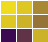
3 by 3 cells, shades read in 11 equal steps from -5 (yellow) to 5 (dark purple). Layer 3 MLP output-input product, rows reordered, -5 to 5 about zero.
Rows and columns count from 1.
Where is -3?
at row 2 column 2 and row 3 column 3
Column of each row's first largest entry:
3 3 1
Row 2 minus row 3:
-9 -6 3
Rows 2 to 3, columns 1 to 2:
-4 -3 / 5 3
